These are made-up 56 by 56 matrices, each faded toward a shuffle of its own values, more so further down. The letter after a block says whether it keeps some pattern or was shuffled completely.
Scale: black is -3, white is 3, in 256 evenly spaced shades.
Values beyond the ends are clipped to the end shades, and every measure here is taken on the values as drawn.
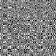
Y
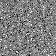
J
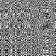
Y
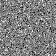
J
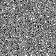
J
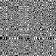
Y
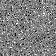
J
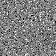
J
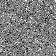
J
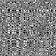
Y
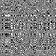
Y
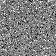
J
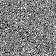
J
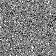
J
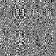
Y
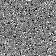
J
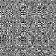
Y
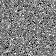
J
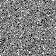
J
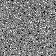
J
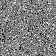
J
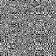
Y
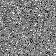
J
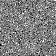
J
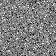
J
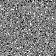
J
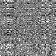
Y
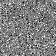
J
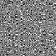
Y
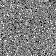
J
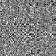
Y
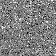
J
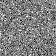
J
